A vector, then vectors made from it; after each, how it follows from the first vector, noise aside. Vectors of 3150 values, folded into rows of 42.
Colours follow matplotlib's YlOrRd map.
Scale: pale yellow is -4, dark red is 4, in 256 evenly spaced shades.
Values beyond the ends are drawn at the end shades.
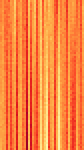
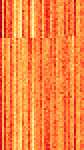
wrapped around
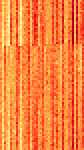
wrapped around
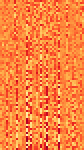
sign-scrambled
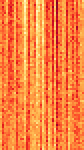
reversed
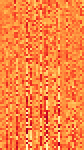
sign-scrambled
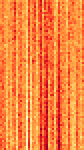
negated
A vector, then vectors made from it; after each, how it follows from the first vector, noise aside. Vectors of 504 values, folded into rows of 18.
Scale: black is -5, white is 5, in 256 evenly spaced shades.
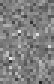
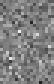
copied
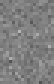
shrunk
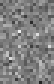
copied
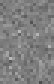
shrunk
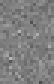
shrunk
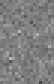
shrunk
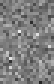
copied
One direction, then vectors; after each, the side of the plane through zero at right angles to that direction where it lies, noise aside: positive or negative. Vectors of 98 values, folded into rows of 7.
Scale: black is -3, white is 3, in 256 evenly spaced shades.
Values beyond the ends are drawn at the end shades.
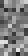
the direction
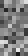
positive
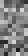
negative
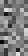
negative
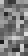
negative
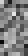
negative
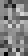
negative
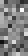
negative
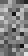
negative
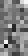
positive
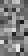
positive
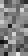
negative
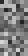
positive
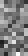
negative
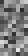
positive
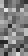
negative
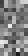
positive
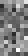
positive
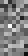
positive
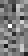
positive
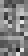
negative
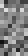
negative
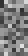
positive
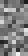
negative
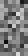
negative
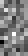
negative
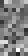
positive
